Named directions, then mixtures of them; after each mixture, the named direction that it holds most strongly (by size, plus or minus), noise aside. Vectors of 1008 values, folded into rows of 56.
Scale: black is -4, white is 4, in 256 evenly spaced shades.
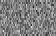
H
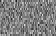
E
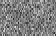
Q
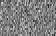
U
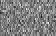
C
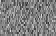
C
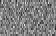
E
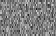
H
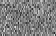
Q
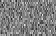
E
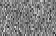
Q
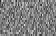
E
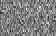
C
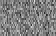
H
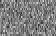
E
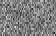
Q
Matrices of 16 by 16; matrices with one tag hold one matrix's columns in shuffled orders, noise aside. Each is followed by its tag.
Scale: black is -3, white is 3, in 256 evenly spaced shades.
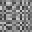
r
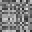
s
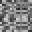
s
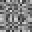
s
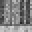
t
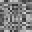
s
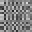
r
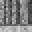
t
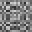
r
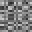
r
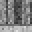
t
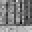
t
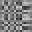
r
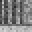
t
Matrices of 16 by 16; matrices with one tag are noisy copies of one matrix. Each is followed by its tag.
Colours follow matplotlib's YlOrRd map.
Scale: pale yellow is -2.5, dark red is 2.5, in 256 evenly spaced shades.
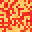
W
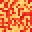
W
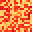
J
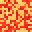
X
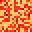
J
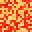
X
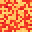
X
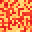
W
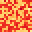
X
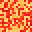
W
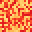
W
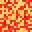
X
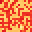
W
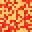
X
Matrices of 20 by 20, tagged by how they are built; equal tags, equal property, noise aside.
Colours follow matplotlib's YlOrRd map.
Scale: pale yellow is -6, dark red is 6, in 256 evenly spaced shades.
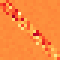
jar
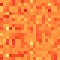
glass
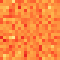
glass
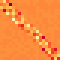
jar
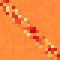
jar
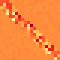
jar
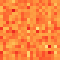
glass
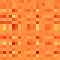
glass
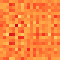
glass
